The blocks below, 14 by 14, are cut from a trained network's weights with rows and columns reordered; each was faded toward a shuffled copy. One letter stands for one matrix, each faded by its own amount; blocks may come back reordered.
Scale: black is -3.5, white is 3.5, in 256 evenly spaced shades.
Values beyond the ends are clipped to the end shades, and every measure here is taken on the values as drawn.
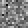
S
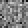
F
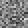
S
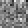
S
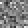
S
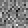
S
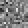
S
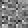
S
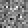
F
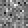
F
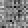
S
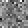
F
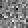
F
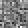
S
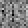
S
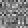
S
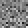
S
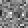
S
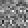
S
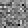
F
